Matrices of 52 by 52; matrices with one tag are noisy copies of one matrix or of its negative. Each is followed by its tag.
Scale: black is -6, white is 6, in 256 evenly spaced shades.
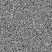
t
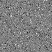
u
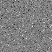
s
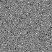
u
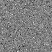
t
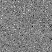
s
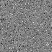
t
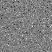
s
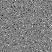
s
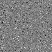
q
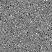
u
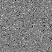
s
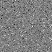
s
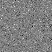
s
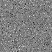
t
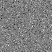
s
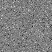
s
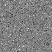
t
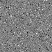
u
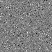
u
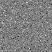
q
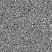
s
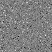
q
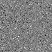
q
